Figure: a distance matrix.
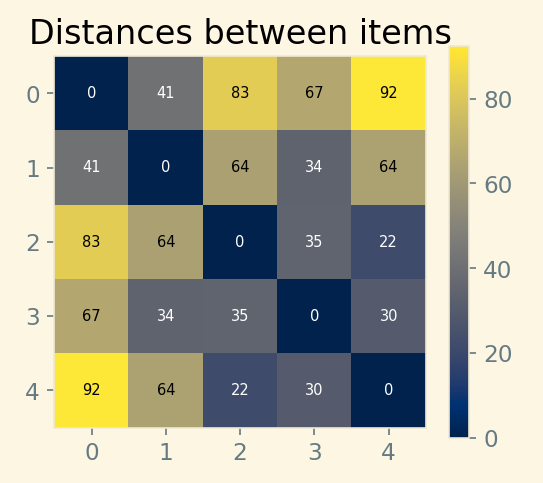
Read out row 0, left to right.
0 41 83 67 92
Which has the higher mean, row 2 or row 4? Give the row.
4
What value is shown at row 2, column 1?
64
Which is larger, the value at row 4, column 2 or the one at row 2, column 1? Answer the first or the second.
the second
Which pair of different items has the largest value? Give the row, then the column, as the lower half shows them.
4, 0
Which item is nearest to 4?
2
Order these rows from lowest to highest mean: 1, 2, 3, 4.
3, 1, 2, 4
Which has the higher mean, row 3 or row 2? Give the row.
2
